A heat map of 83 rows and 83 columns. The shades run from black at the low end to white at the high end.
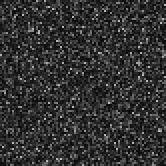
Grain: fine. Mirror symmetry: none. Histogram: skewed, a long tail of high values. Odd rows or columns: none. Stripes: none. Slope: none. Average level on the scale: 20%. Seam: none.
